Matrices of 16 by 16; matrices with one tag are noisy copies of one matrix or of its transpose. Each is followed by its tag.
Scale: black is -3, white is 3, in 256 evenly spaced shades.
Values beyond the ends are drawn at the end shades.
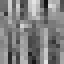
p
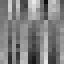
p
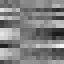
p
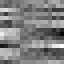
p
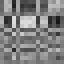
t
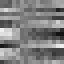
p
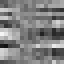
p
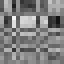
t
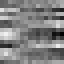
p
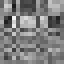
t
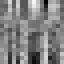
p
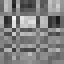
t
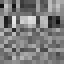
t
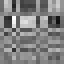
t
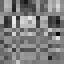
t
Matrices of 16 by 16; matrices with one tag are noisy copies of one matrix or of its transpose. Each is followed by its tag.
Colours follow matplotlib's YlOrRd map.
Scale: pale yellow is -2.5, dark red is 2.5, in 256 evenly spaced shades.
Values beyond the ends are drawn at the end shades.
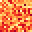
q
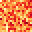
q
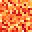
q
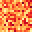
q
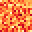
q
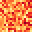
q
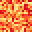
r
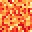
q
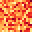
q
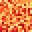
q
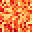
r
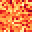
r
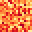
q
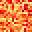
r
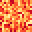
r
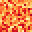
q
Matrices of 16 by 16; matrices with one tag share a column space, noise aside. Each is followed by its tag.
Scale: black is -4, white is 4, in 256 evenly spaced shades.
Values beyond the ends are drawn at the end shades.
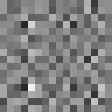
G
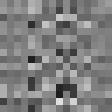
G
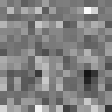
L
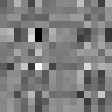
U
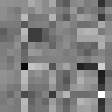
U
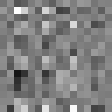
L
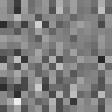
G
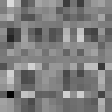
U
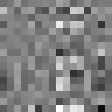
L
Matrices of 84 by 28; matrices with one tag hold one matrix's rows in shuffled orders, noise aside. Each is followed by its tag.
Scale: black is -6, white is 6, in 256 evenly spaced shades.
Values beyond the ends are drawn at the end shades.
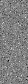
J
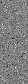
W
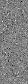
W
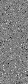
J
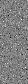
J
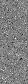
W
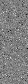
J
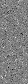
W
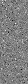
W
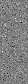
W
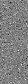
J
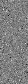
J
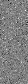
J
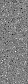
W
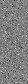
W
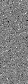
J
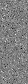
W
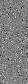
J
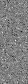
W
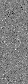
W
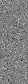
W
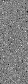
J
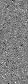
W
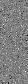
J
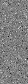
J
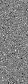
W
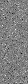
W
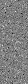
W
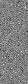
J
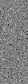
J
